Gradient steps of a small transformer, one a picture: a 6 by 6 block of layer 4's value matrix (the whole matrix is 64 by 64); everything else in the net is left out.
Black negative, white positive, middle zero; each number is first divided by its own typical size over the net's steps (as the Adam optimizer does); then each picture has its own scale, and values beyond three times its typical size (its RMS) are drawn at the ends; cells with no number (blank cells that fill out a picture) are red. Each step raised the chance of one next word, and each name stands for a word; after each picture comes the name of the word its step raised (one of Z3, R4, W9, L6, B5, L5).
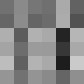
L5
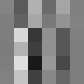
L5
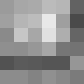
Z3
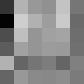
Z3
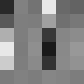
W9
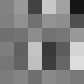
W9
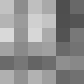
Z3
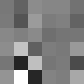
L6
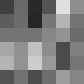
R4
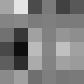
W9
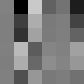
R4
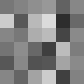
L6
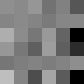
L6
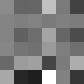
L6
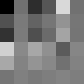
R4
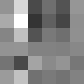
Z3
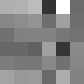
R4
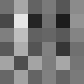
Z3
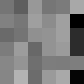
L6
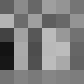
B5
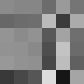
L6
